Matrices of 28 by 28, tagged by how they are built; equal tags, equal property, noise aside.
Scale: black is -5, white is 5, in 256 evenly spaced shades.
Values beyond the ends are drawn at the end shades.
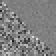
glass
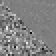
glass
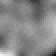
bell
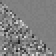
glass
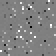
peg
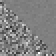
glass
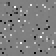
peg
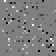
peg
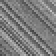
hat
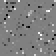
peg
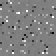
peg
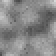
bell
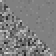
glass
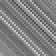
hat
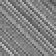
hat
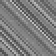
hat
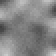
bell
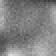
bell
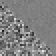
glass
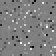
peg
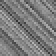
hat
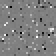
peg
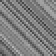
hat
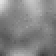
bell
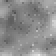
bell
